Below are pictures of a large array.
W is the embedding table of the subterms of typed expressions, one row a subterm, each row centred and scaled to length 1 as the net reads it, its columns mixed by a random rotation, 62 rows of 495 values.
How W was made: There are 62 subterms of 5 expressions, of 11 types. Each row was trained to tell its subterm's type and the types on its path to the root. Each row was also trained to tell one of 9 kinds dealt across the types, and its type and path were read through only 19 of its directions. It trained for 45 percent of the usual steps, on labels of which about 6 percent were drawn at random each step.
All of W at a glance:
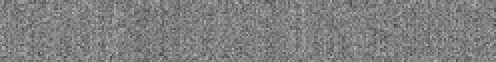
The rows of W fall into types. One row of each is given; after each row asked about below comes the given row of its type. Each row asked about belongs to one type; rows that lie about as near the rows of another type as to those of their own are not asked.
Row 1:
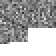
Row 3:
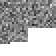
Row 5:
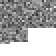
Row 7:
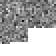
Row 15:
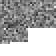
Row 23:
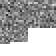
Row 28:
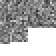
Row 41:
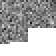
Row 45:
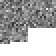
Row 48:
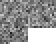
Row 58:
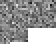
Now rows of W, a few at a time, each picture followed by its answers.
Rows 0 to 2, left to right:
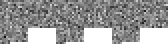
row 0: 7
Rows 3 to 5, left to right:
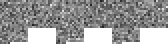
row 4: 45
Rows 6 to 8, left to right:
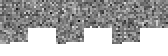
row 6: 5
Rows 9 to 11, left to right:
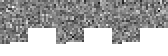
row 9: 7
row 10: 58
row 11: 45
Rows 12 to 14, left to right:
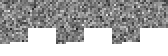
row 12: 3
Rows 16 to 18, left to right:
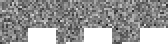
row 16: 7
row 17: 5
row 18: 28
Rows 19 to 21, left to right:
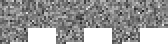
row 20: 23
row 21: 48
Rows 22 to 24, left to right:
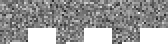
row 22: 58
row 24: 48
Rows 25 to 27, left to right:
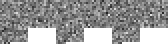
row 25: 3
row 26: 28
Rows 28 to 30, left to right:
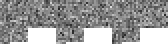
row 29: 5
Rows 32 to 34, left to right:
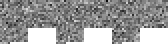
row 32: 58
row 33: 23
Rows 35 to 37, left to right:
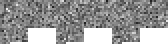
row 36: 23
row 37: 23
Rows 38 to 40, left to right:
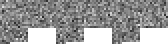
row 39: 48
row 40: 48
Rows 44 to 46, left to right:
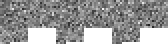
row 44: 5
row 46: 41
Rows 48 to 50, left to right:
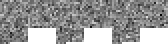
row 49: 41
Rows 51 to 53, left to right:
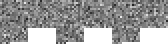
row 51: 48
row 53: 7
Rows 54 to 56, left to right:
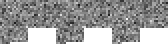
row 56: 1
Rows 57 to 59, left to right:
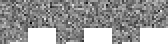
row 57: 1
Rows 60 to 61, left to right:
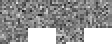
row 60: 41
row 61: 23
